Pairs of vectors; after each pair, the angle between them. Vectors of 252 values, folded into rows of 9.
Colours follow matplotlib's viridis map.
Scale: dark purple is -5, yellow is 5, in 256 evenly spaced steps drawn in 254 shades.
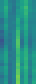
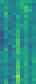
nearly parallel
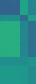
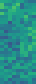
partly opposed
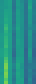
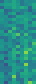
partly opposed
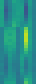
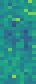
partly opposed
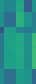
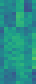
nearly parallel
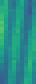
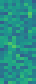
orthogonal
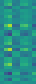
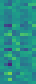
nearly opposite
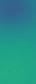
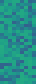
orthogonal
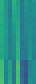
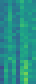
nearly opposite
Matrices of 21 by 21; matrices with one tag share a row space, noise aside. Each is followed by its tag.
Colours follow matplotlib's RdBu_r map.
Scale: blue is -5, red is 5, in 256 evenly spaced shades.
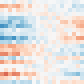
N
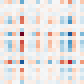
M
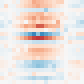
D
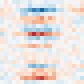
D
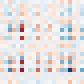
M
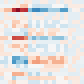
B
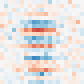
D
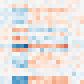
B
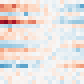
N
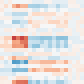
B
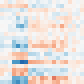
B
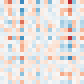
M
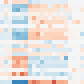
B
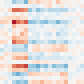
B
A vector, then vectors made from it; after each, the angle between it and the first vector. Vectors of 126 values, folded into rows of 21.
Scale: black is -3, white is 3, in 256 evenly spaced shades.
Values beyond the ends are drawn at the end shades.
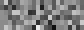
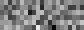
nearly parallel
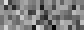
nearly parallel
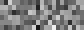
nearly opposite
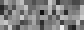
orthogonal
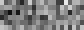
orthogonal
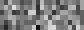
nearly opposite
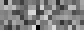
nearly opposite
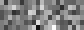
nearly opposite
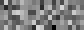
nearly parallel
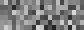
nearly parallel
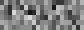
partly aligned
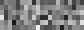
partly aligned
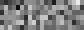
orthogonal
